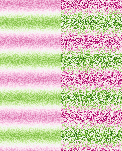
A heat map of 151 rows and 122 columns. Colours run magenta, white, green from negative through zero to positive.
Stripes: horizontal, repeating 4 times. Seam: vertical, 50% of the way across, the left part calmer. Slope: none. Average level on the scale: 50%.
